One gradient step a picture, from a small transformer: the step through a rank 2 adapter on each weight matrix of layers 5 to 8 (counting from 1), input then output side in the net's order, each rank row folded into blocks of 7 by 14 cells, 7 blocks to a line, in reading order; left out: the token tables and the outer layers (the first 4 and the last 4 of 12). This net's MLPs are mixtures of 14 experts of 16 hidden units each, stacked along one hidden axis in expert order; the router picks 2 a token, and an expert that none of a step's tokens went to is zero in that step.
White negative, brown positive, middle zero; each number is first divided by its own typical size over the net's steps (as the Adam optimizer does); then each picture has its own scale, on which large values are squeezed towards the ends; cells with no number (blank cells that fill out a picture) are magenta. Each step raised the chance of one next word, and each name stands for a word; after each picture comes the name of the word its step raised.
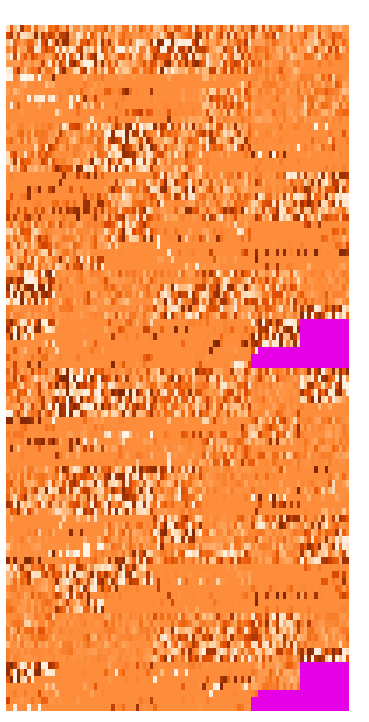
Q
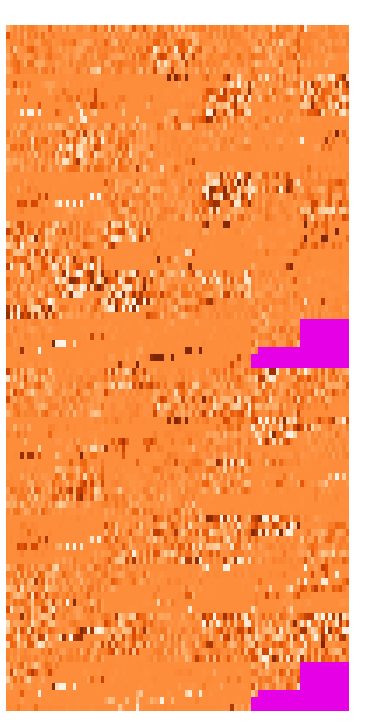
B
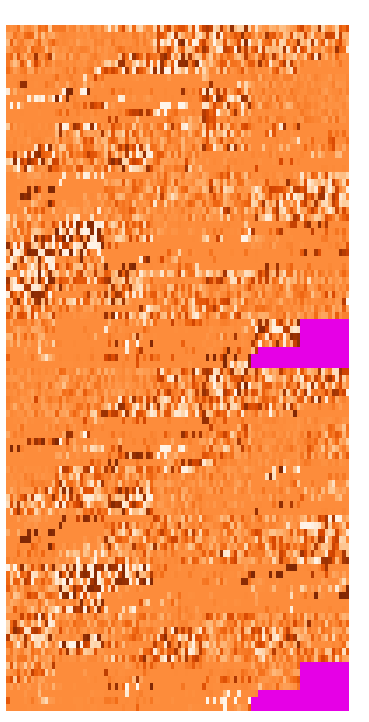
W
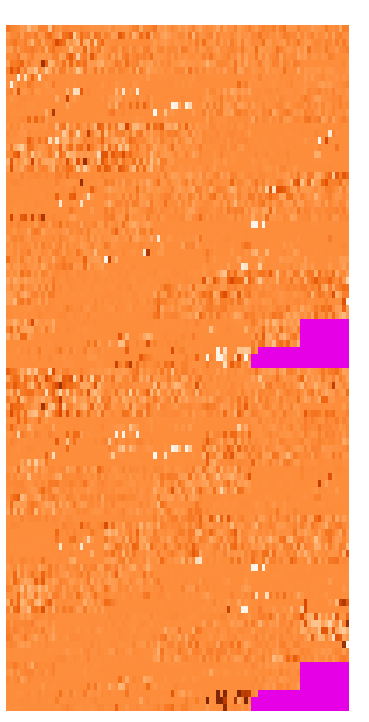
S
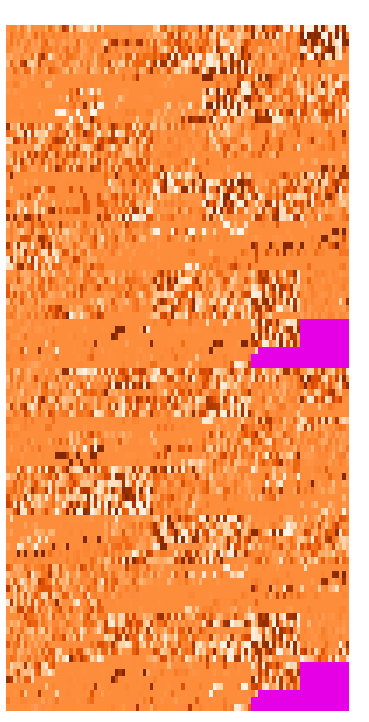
Q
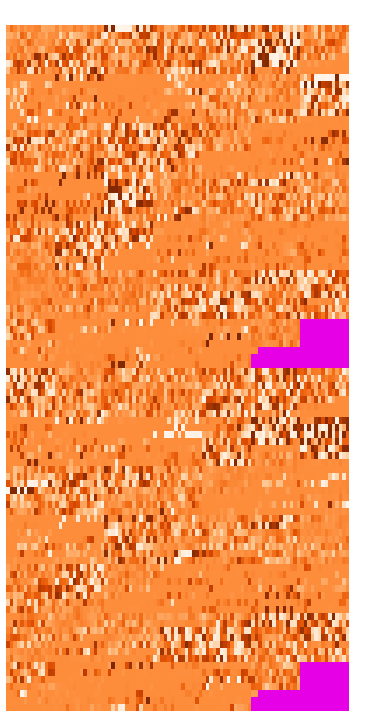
Q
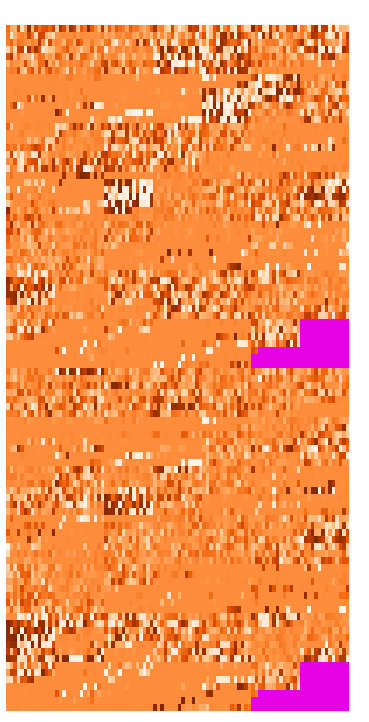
S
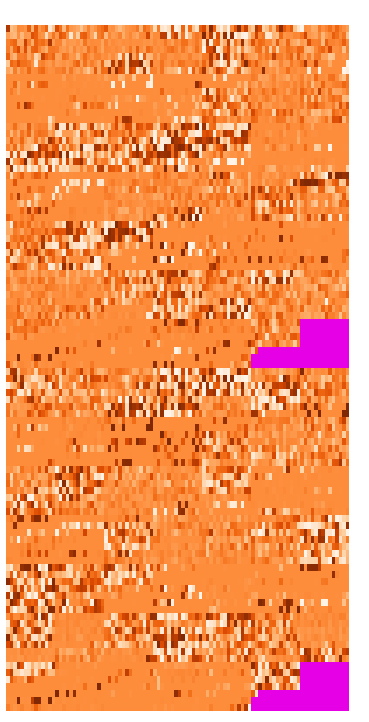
W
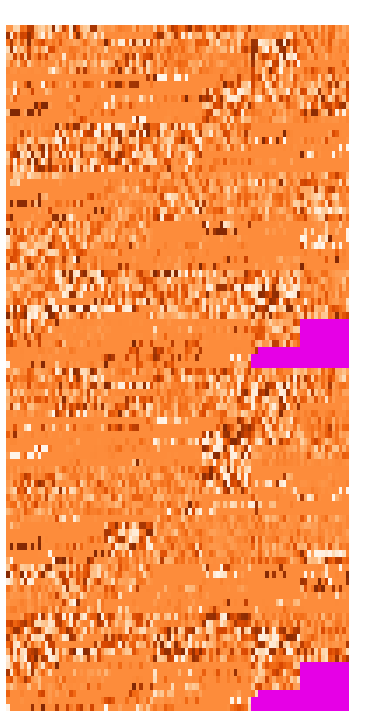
W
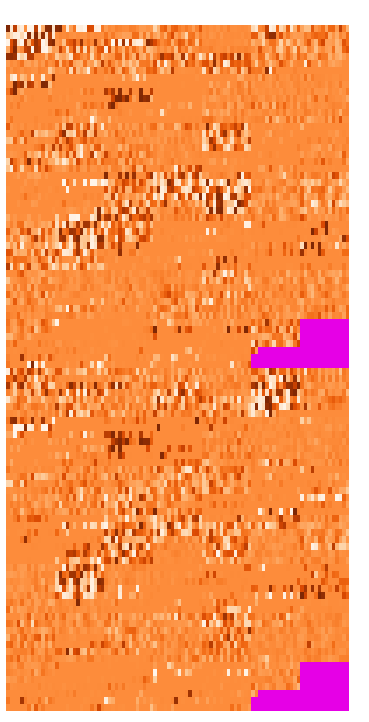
B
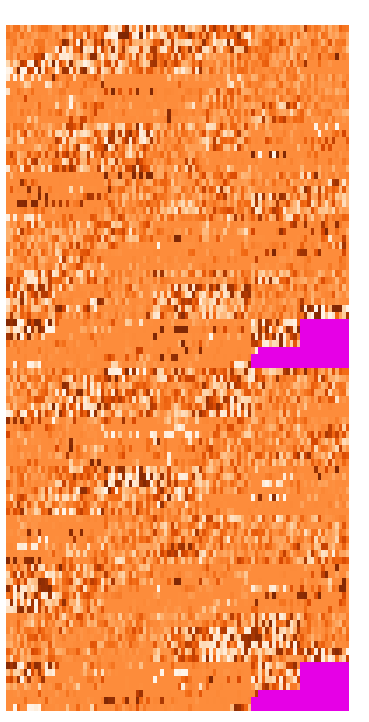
Q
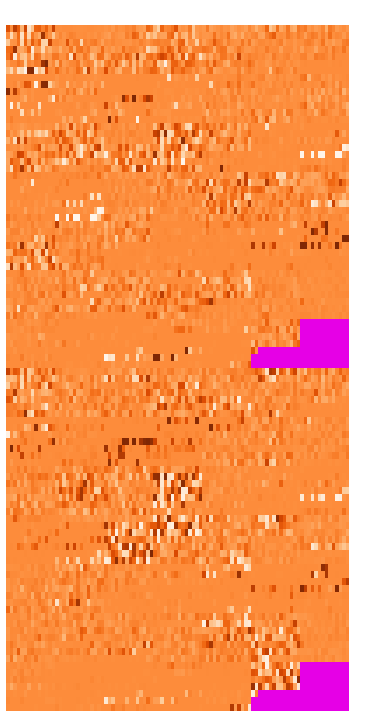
B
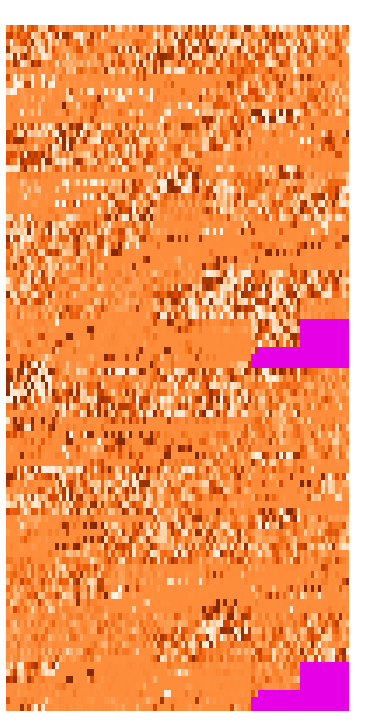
W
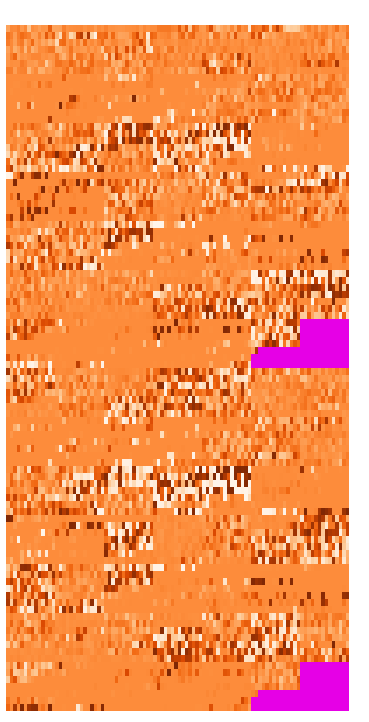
Q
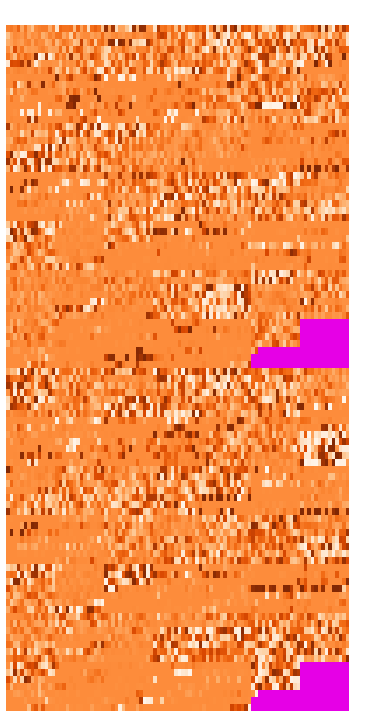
W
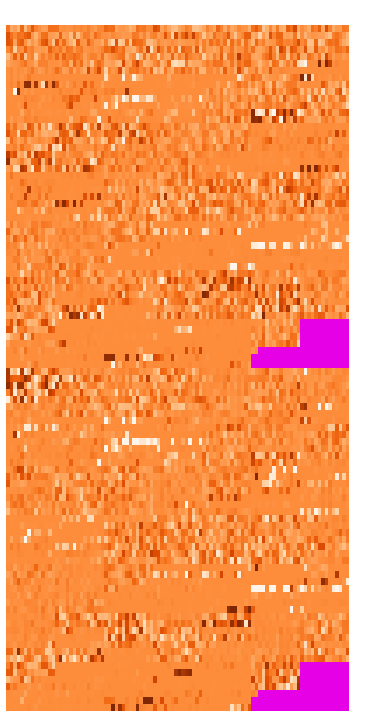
S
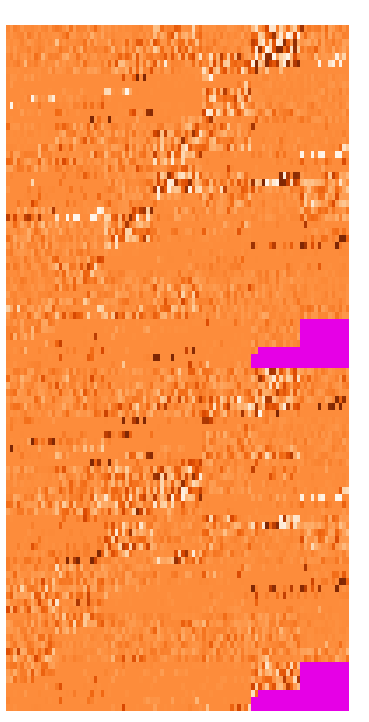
B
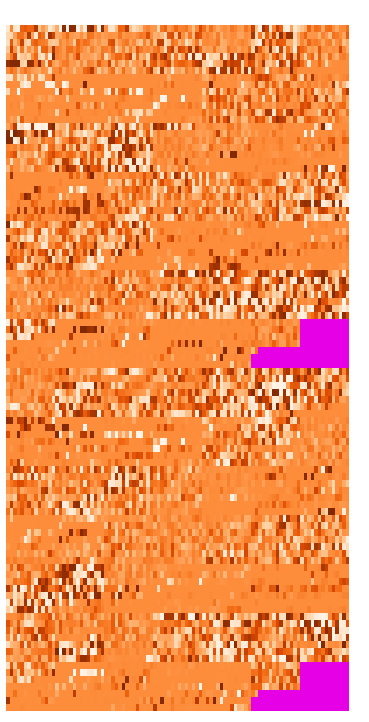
Q
